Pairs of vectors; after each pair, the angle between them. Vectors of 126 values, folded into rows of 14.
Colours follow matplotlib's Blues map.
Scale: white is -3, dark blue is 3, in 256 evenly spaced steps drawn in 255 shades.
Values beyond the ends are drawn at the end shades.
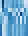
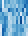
nearly opposite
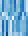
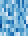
orthogonal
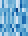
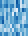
nearly opposite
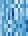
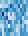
partly opposed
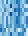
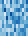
partly aligned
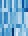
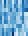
nearly parallel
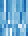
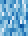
partly opposed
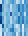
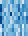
nearly parallel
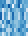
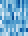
partly aligned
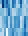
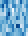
partly aligned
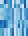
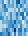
partly opposed
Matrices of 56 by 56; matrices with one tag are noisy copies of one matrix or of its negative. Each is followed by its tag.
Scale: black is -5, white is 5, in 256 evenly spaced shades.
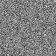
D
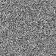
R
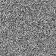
R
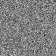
D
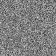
D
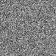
R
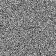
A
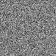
R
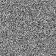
R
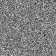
D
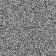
A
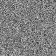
D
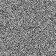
A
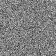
A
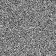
A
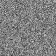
D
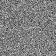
A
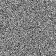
A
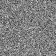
A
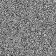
D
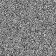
D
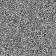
D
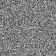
A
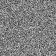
A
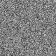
D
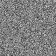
D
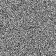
A
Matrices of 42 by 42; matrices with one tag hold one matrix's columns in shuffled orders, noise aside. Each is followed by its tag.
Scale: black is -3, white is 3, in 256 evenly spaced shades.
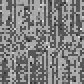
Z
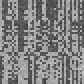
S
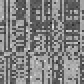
S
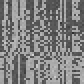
S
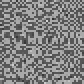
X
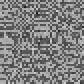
X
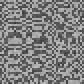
X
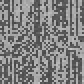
Z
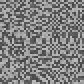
X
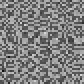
X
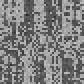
Z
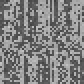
Z
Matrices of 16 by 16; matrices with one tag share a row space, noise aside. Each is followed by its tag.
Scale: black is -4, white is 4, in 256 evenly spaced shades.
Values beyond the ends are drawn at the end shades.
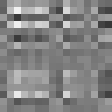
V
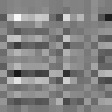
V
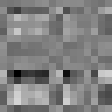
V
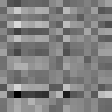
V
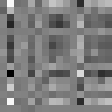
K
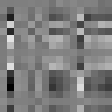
K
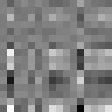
K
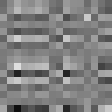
V
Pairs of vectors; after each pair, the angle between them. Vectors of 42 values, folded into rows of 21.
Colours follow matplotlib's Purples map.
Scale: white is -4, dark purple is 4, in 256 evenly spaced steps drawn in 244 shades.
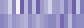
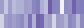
orthogonal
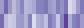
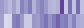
orthogonal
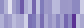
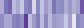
nearly opposite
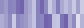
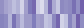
nearly opposite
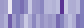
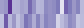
nearly opposite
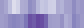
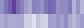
nearly opposite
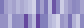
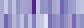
partly opposed
